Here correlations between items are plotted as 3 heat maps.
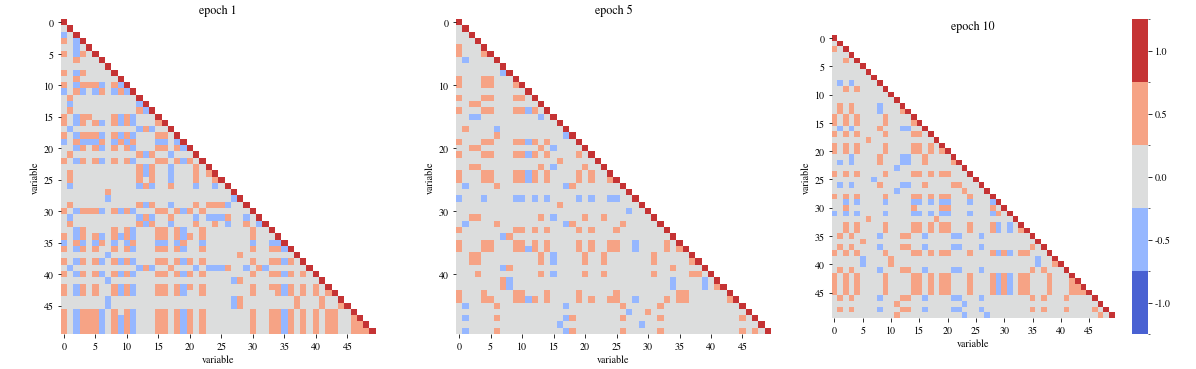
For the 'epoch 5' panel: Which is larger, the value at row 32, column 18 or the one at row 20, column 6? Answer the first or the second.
the first
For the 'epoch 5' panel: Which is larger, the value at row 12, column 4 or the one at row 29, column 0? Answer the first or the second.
the first
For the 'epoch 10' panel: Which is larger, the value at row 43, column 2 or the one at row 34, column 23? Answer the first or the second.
the first
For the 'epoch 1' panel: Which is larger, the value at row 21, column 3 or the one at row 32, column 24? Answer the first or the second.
the second
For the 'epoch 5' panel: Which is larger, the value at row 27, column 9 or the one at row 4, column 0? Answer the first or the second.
the second
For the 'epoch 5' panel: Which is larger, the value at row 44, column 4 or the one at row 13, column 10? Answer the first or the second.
the first
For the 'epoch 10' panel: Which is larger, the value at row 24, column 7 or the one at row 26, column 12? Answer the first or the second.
the first
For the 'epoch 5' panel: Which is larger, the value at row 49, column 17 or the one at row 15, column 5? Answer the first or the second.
the second
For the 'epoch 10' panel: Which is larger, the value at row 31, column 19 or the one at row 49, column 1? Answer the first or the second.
the second
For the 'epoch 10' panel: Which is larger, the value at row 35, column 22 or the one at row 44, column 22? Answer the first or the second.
the second
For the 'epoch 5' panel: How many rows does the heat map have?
50
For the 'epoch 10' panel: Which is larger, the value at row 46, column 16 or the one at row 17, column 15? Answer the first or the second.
the second
